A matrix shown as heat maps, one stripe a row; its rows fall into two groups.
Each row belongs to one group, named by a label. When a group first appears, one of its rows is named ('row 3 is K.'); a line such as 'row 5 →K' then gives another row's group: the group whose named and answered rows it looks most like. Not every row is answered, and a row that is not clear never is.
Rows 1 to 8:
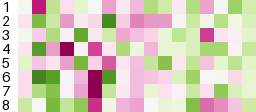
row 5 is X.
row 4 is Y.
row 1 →X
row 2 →Y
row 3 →X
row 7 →Y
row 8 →X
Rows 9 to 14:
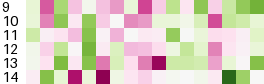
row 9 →X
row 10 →X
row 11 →X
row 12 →X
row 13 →X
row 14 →Y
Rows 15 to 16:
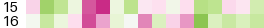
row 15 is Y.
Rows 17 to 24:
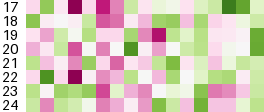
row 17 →Y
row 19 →X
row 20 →Y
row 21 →X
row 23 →X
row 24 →X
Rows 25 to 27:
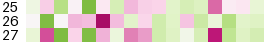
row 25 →X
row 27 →X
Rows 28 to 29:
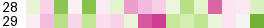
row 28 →X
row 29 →X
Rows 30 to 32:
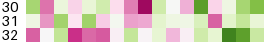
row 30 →X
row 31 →X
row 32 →Y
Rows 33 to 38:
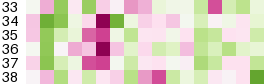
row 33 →X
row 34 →Y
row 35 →Y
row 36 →Y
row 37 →Y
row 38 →X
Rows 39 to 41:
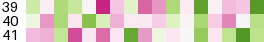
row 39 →X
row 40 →X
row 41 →Y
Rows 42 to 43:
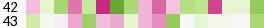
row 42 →Y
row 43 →X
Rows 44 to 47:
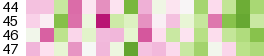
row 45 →Y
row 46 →X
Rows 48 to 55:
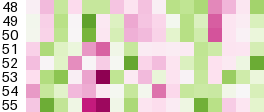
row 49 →X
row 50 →X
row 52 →Y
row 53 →Y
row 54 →Y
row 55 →Y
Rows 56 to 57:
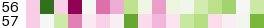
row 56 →Y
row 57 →Y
